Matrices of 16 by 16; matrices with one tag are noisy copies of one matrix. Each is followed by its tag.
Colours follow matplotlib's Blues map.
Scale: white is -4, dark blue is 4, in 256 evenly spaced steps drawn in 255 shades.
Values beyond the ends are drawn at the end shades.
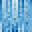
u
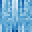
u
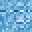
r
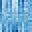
u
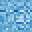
r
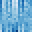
u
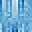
u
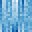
u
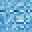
r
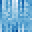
u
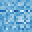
r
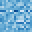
r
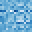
r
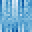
u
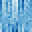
u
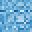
r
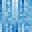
u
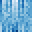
u
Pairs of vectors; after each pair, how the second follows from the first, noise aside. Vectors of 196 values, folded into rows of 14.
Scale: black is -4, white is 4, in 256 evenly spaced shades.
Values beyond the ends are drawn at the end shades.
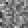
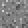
partly zeroed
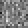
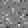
partly zeroed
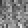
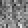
copied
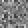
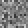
copied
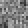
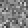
sign-scrambled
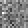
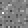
partly zeroed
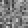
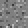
partly zeroed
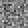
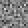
sign-scrambled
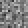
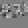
partly zeroed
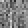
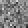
shuffled
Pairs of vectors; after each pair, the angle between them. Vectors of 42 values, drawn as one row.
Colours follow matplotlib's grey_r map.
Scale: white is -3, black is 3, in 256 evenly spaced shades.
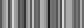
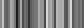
orthogonal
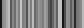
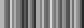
partly opposed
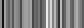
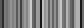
partly aligned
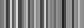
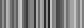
partly opposed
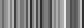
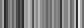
orthogonal
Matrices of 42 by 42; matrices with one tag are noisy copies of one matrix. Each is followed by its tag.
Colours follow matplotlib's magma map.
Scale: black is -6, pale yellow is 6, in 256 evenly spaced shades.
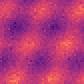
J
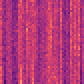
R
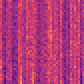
R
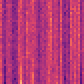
R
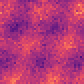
J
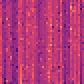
R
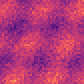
J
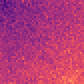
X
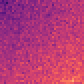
X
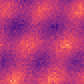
J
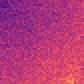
X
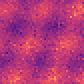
J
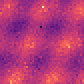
J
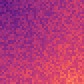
X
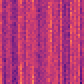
R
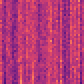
R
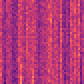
R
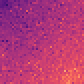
X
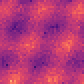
J
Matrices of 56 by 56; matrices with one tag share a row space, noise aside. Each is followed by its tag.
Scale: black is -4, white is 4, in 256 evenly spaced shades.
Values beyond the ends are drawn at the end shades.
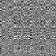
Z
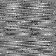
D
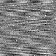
D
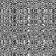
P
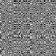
Z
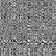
P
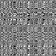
P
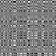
P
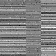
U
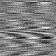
D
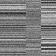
U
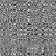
P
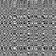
P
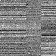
U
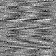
D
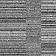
U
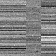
U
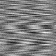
D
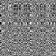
Z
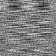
D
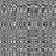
P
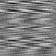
D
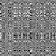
Z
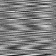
D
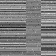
U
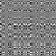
Z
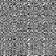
P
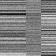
U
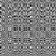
Z
